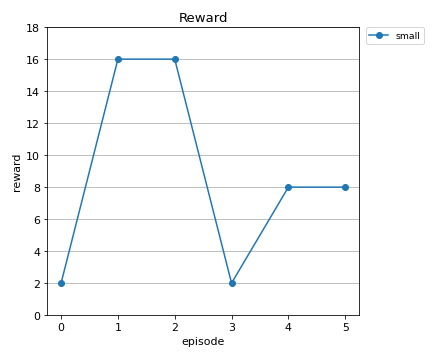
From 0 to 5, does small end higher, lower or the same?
higher
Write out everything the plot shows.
Title: Reward
x-axis: episode, ticks 0 1 2 3 4 5
y-axis: reward, ticks 0 2 4 6 8 10 12 14 16 18
Legend: small
Values:
small: 2 16 16 2 8 8
